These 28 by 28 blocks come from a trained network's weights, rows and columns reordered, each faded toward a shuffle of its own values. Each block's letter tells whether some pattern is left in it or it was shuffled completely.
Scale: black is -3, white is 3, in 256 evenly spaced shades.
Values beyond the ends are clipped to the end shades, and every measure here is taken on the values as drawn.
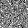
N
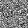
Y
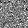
N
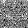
Y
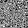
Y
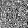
Y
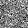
N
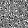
Y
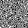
N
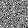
N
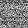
Y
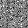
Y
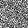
N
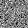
N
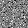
N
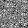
Y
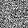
N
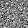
N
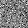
N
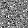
Y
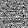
Y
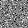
N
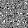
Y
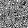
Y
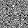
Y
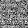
Y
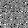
Y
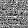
Y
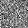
Y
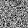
Y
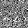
Y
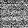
Y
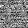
Y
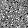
N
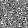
N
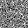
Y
